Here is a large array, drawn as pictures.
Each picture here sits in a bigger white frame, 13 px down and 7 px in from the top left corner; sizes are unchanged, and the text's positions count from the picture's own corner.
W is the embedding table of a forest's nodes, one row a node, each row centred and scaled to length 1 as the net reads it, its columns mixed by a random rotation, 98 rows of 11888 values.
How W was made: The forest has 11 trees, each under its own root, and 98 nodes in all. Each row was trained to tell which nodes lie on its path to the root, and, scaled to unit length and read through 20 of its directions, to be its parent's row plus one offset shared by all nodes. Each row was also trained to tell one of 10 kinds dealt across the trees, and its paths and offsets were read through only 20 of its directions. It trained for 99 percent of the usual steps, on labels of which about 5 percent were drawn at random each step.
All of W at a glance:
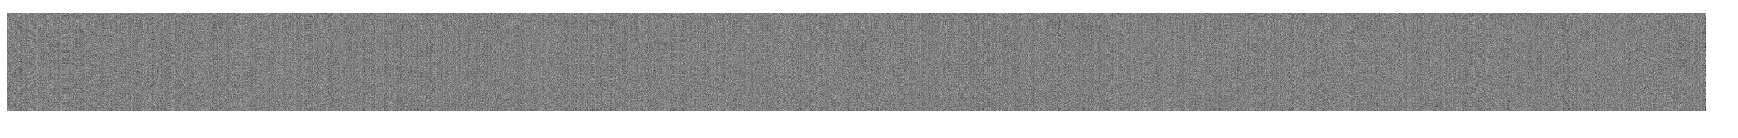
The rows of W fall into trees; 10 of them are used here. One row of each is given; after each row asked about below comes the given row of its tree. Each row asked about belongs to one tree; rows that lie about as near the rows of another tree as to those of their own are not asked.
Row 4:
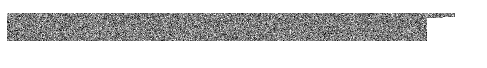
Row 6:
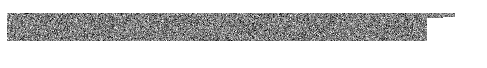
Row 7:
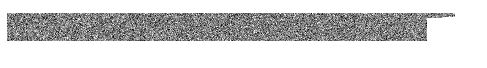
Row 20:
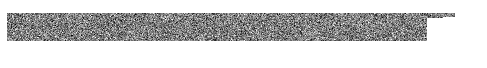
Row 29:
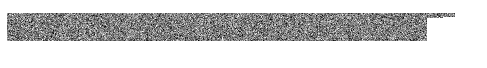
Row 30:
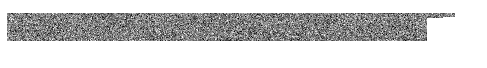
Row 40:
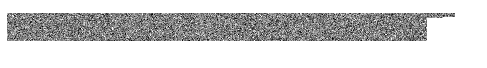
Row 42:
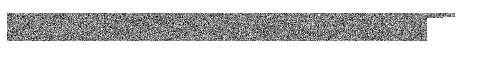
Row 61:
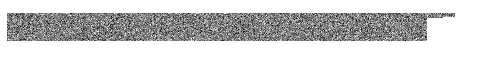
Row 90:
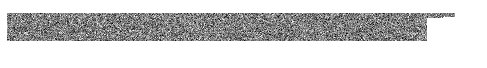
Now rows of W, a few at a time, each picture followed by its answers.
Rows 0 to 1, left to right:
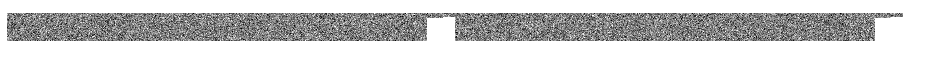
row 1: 40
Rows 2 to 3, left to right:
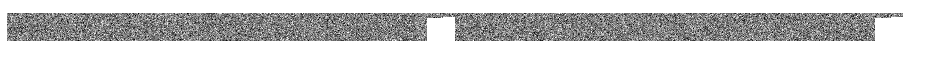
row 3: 42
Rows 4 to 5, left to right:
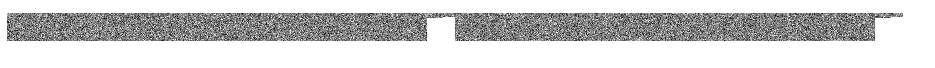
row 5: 30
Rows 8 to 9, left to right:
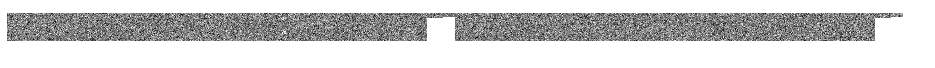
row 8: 7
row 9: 7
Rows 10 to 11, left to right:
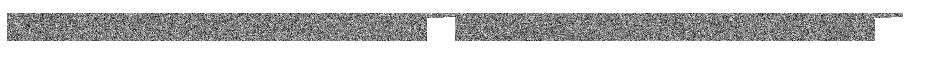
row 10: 42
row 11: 7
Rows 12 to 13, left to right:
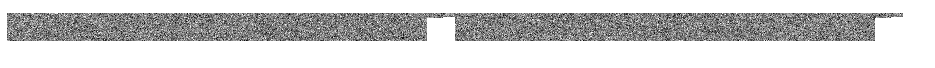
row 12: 90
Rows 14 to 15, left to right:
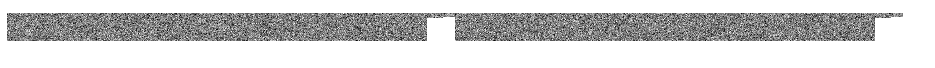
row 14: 42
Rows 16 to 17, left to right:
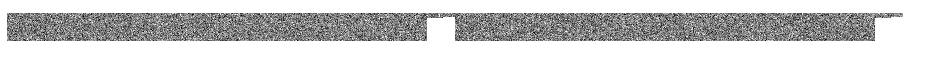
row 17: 42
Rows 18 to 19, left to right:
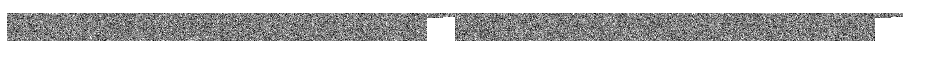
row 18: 30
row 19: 30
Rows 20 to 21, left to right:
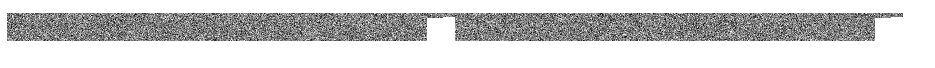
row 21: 40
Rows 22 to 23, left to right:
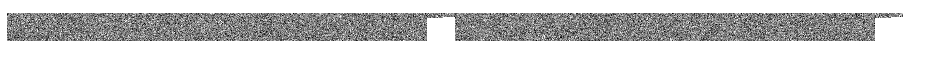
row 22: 29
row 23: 29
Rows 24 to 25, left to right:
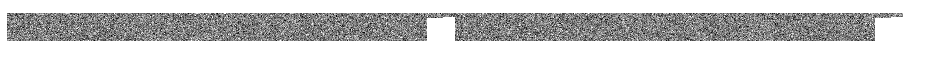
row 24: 61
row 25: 42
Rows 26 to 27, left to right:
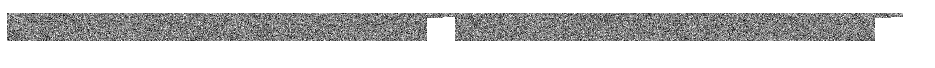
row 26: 29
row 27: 42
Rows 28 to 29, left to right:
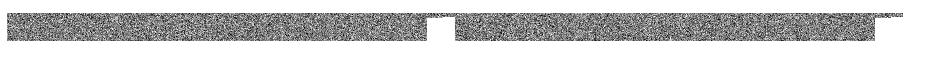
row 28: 40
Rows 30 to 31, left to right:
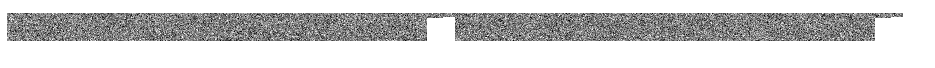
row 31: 20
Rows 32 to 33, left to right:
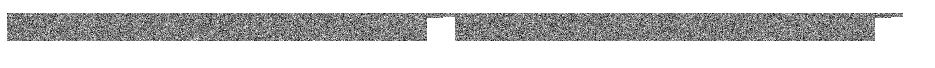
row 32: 30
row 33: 42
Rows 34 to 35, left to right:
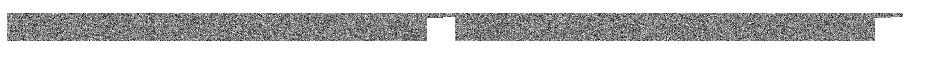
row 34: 30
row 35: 40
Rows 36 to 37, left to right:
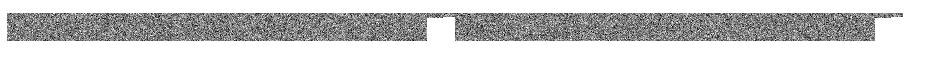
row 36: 42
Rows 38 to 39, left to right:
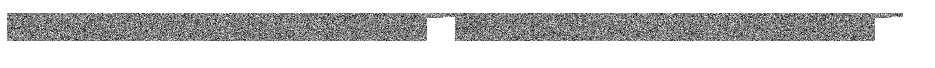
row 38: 6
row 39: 61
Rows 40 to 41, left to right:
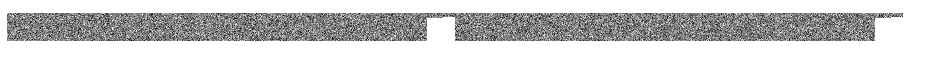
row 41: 29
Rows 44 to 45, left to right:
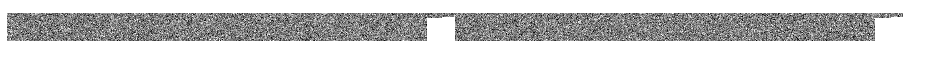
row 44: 40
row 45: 4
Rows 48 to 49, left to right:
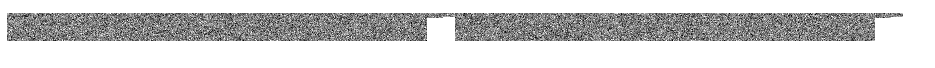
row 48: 42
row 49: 61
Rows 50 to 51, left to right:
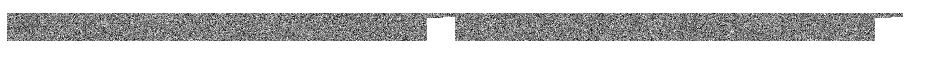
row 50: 61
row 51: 40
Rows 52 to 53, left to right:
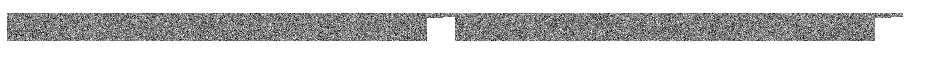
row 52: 30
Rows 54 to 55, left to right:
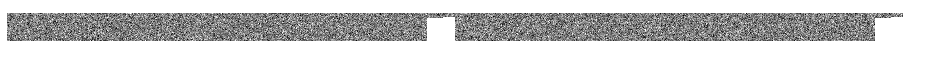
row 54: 90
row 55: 4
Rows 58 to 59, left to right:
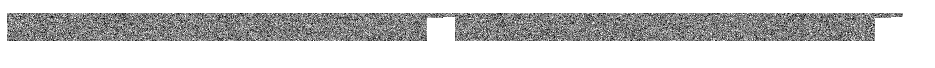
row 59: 7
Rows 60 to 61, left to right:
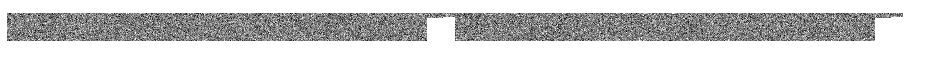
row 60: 42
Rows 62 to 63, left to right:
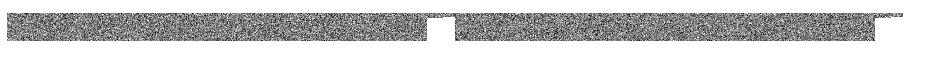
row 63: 29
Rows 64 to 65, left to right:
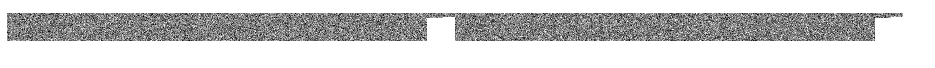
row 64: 40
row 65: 30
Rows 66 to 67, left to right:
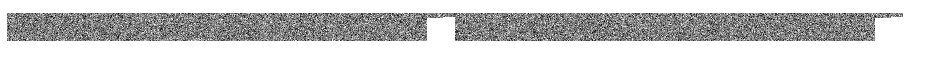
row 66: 61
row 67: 29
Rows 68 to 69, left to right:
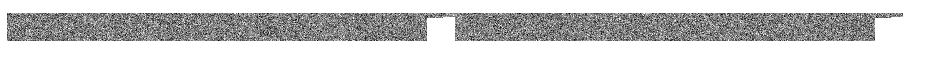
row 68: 42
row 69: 61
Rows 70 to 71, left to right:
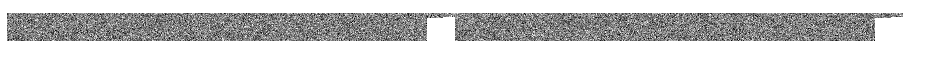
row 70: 29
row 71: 90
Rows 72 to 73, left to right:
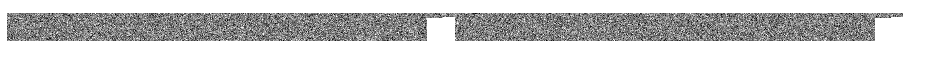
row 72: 7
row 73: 6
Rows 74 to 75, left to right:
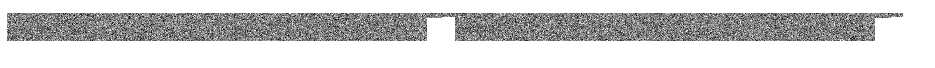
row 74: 40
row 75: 30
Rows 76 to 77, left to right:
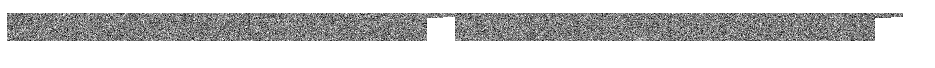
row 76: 6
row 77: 30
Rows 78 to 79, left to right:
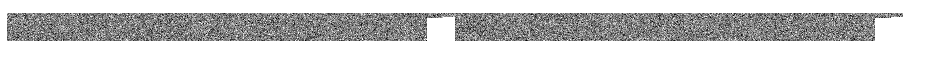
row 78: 29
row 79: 30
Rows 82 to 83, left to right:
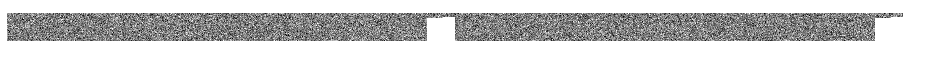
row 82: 40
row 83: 4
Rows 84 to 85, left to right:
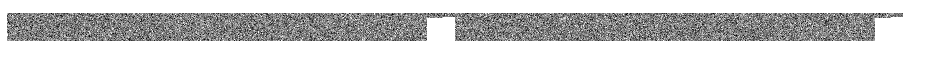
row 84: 40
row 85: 40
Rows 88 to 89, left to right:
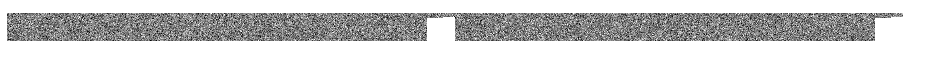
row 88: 29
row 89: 30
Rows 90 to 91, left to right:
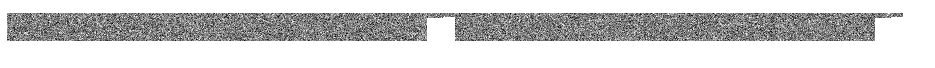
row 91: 6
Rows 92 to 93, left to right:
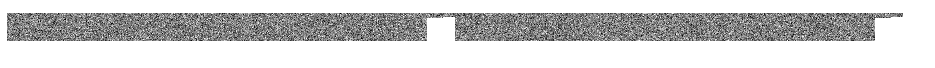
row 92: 90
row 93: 61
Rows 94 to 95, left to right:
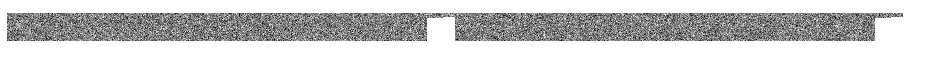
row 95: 29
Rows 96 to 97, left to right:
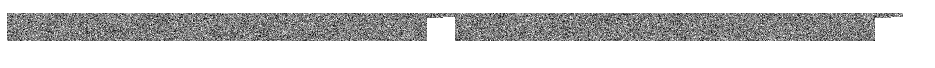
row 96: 29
